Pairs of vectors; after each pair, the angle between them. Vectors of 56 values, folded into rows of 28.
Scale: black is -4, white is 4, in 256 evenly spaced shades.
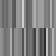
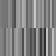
nearly parallel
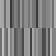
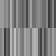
orthogonal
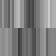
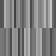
orthogonal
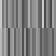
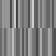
orthogonal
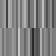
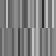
nearly opposite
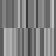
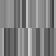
nearly opposite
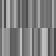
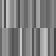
nearly parallel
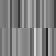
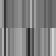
orthogonal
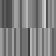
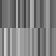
orthogonal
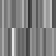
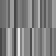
partly opposed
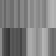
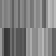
nearly parallel
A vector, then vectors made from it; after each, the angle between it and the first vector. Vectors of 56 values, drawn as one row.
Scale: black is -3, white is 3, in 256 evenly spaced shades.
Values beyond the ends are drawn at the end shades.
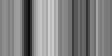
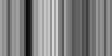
nearly parallel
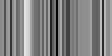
partly opposed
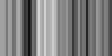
nearly parallel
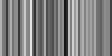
partly opposed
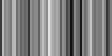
partly aligned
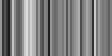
partly opposed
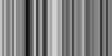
partly aligned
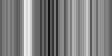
nearly opposite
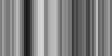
nearly parallel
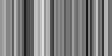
partly aligned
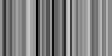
partly opposed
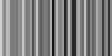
orthogonal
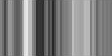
nearly opposite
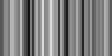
partly aligned
